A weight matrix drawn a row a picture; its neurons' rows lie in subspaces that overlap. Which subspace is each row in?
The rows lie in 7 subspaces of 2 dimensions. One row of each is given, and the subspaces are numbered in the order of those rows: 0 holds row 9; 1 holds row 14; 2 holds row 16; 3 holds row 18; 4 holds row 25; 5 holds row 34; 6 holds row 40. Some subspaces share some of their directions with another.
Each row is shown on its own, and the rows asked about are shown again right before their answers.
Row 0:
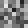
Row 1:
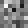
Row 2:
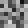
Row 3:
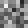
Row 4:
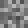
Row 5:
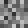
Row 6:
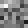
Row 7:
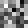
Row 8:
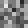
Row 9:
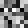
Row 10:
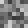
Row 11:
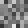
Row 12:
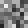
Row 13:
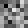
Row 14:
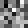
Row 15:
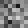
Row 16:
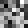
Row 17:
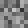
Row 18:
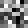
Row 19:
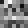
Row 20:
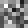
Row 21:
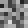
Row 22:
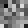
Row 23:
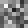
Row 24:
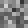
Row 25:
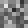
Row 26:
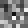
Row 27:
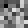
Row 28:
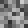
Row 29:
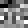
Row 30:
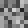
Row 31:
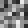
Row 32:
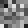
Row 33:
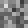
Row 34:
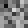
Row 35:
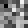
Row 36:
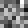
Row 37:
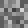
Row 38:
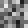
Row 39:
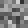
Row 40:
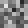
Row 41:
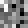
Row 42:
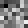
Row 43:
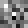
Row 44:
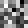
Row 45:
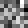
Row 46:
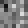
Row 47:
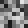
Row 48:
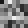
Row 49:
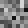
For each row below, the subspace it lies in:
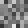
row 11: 1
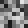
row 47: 2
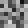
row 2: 6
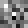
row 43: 5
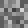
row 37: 0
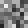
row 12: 1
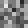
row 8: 1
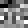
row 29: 6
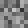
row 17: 0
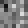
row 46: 0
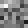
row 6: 6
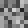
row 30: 0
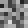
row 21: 6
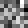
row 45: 5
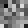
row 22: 3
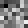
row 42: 6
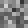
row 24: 3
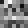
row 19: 2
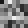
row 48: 2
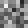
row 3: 5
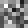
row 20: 4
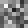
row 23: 4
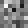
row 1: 2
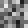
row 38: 4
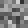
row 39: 3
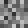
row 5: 1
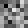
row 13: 4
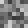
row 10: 2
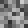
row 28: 2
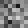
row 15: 4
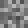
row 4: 3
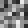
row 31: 4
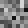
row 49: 5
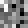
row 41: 0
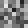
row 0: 1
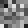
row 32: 3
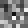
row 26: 5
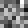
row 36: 5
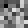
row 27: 6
